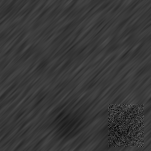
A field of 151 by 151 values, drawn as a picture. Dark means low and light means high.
Mirror symmetry: none. Dips: two. Odd rows or columns: none. Roughest part: bottom right. Grain: diagonal, up to the right. Odd patch: rougher, in the bottom right.
